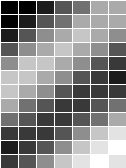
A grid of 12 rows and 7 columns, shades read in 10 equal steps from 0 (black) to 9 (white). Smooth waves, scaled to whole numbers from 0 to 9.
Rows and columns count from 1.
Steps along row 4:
up up up down down down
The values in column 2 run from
0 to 7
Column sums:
38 43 48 53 58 61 60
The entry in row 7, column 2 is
6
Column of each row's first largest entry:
6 5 5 4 2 1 1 1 7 7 7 6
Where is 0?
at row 1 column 1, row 1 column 2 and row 2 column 1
